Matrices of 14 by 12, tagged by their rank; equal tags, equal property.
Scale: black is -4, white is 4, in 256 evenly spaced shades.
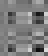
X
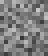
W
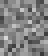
W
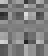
X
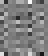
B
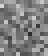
W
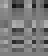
X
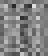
B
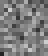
W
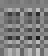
X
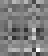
B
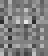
B
